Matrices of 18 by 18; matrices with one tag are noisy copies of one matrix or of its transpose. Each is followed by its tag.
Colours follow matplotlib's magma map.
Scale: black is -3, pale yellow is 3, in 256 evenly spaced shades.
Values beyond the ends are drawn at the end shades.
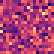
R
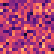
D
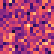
D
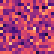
R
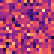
R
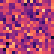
R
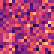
D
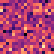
D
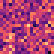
D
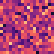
R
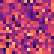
R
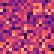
D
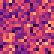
D
